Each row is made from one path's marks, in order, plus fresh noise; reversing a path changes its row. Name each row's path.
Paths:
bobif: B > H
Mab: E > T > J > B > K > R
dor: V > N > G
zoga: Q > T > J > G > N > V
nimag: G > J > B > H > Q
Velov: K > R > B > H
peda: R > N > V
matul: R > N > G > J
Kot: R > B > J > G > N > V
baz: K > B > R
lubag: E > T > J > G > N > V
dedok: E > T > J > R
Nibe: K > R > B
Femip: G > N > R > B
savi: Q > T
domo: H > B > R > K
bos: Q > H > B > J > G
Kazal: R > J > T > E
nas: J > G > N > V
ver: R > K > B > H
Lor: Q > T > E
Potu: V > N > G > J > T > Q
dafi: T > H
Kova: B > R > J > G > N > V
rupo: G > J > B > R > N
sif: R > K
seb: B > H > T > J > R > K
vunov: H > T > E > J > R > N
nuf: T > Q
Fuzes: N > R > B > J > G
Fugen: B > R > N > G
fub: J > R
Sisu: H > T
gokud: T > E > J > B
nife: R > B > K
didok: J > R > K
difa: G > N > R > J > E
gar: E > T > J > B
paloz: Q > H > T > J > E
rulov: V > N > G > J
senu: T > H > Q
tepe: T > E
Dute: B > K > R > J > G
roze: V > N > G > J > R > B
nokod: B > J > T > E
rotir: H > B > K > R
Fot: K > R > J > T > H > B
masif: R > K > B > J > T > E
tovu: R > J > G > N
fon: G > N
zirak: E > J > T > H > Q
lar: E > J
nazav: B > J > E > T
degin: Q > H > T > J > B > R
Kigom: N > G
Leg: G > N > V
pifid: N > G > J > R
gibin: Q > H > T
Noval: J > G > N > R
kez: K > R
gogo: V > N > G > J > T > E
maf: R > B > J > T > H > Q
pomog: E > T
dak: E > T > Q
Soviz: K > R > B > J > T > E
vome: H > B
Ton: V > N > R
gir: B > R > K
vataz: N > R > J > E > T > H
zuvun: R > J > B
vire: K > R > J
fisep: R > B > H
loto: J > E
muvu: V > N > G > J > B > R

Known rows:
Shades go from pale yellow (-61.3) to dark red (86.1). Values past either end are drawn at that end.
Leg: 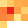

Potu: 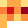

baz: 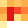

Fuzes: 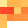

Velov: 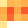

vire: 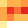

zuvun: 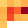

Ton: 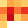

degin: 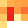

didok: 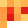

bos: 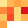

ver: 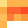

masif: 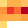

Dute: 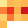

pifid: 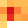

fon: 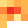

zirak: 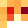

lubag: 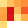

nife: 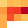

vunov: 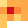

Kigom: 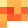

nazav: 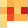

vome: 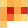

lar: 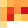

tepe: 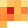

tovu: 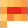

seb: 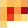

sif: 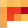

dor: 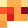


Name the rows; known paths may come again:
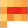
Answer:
tovu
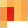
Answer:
nas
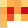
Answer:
dak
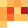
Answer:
paloz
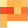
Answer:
Fuzes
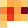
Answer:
roze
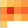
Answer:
Kot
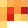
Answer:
lar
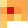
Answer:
vunov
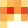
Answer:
nimag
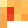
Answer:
dafi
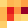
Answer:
seb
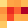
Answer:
rulov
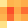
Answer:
Velov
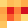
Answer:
gir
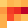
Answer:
nife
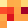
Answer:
dor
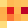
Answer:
nokod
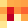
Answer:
Mab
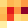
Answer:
Fot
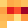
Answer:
maf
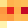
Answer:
Soviz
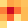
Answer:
rotir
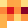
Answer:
Potu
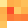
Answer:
vataz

